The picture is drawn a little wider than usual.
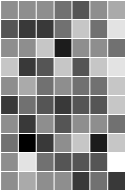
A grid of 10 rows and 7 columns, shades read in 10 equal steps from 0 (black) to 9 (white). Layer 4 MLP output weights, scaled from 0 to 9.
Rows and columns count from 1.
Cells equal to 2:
9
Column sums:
46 40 40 39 42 41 62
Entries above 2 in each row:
7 5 6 6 7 5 6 4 7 5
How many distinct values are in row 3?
4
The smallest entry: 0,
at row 8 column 2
